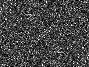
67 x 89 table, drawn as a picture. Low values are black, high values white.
Slope: none. Average level on the scale: 30%. Symmetry: a half turn. Odd rows or columns: none. Grain: fine. Stripes: none.
